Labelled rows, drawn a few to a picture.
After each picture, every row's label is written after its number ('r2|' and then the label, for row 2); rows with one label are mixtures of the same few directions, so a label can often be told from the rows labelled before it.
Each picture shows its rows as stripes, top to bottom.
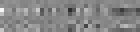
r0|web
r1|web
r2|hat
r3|hat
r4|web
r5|web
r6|web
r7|hat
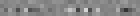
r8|web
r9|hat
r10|web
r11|web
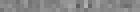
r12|web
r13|web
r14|hat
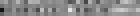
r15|web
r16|hat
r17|hat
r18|hat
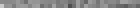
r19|web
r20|hat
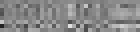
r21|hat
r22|web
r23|hat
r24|hat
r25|hat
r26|hat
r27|hat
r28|web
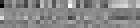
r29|hat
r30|hat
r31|hat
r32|hat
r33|hat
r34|hat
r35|web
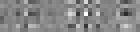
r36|web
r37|web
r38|web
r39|web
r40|hat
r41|hat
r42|web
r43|web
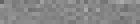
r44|hat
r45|hat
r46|web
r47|web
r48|web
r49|hat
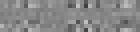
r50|web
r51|web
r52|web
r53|hat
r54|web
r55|web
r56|hat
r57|web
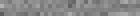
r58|web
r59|hat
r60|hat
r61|hat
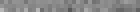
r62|web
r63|hat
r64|hat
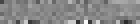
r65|hat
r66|web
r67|web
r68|hat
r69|hat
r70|web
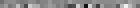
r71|hat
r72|web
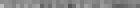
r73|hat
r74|hat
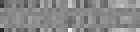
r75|hat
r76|hat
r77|hat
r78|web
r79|web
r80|web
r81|hat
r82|hat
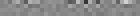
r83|web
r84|web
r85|web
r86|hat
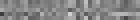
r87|web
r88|web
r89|hat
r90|hat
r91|web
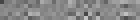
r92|hat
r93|web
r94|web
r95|web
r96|web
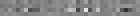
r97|web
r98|hat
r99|web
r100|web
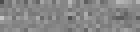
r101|hat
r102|hat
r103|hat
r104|web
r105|hat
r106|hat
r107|web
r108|web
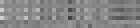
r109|hat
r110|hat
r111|hat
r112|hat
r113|hat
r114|hat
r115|web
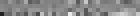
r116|web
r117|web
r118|web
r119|hat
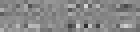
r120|web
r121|web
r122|hat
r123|hat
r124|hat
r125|web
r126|web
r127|hat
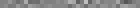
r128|web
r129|web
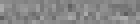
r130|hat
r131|hat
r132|hat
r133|web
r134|hat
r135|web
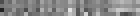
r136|hat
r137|hat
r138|hat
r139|web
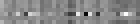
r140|hat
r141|hat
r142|hat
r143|web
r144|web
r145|hat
